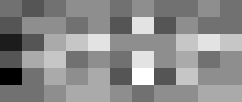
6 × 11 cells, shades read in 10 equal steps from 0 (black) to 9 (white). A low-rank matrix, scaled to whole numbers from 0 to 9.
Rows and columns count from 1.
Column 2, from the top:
3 5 3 6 4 4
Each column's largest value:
4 6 7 7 8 5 9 5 7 8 7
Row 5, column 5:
6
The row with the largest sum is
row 3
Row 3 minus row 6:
-3 -1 1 1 2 0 1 0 2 2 1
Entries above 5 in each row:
0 1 6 4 4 4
